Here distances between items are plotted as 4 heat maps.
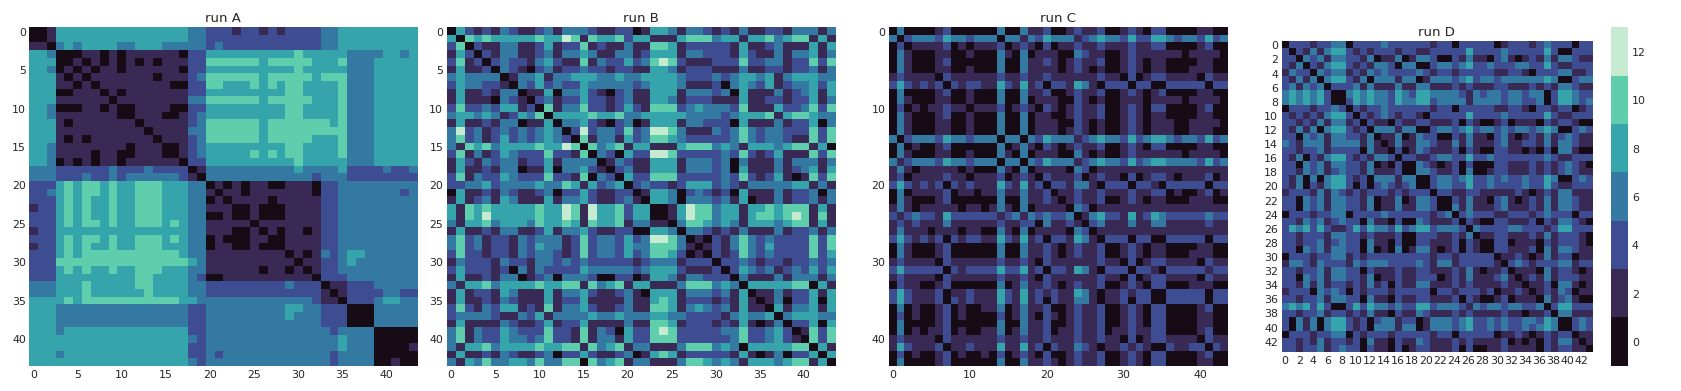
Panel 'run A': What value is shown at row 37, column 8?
6
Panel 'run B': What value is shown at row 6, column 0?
6
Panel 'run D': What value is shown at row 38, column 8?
4
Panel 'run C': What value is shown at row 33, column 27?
4
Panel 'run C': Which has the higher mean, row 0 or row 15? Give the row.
15
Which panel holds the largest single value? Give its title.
run B
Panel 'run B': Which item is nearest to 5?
9
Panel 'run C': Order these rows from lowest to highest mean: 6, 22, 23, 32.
22, 23, 32, 6
